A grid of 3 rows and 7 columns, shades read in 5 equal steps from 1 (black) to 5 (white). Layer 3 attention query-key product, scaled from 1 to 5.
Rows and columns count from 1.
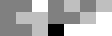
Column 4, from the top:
3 3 1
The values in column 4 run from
1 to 3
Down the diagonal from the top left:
3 4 4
